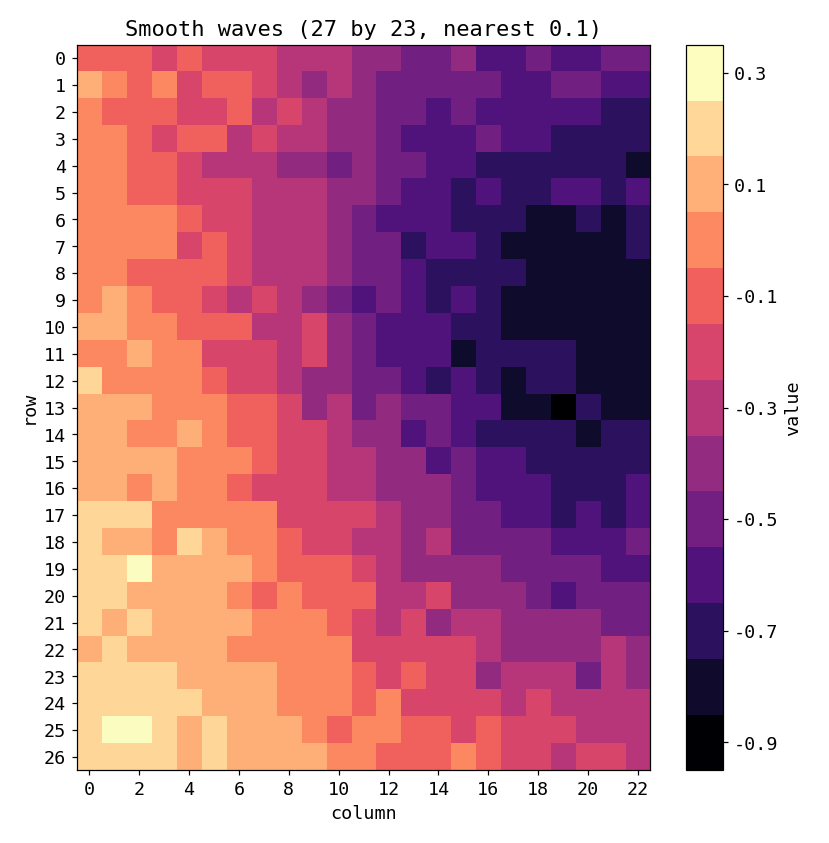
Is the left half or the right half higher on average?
left
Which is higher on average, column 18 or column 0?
column 0
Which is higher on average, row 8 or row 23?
row 23
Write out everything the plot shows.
Title: Smooth waves (27 by 23, nearest 0.1)
x-axis: column, ticks 0 2 4 6 8 10 12 14 16 18 20 22
y-axis: row, ticks 0 1 2 3 4 5 6 7 8 9 10 11 12 13 14 15 16 17 18 19 20 21 22 23 24 25 26 (0 at the top)
Colour bar: value, ticks -0.9 -0.7 -0.5 -0.3 -0.1 0.1 0.3
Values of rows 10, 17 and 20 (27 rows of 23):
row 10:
0.1 0.1 0 0 -0.1 -0.1 -0.1 -0.3 -0.3 -0.2 -0.4 -0.5 -0.6 -0.6 -0.6 -0.7 -0.7 -0.8 -0.8 -0.8 -0.8 -0.8 -0.8
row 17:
0.2 0.2 0.2 0 0 0 0 0 -0.2 -0.2 -0.2 -0.2 -0.3 -0.4 -0.4 -0.5 -0.5 -0.6 -0.6 -0.7 -0.6 -0.7 -0.6
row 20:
0.2 0.2 0.1 0.1 0.1 0.1 0 -0.1 0 -0.1 -0.1 -0.1 -0.3 -0.3 -0.2 -0.4 -0.4 -0.4 -0.5 -0.6 -0.5 -0.5 -0.5
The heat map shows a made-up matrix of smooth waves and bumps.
